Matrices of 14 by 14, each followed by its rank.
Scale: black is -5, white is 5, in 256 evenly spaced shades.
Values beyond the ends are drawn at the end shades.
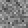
full rank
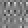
two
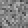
full rank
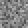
full rank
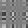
one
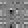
two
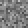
full rank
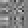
two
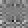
two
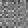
three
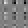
one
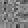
three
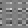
one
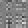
two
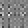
two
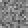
full rank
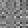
two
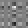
one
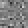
three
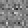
three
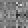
three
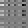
one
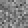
full rank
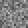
full rank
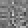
three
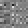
three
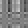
one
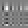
one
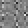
three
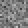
full rank
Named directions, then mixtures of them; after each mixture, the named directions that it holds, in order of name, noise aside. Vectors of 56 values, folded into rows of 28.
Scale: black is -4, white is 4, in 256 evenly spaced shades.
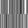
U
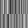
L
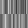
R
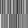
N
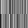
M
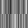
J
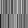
N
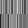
N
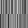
N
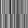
M, N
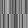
J, L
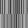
L, N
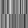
J, L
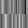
R, U
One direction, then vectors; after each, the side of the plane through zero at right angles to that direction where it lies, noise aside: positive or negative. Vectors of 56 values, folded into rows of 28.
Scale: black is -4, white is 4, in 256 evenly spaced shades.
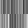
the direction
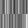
positive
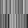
negative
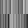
negative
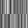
negative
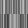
negative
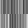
positive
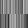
negative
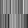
negative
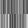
positive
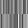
positive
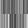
positive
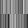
negative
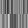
positive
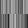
negative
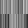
negative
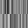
positive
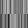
negative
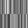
negative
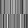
negative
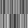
positive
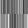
positive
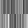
positive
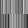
negative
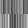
positive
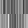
positive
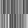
positive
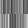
positive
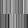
negative
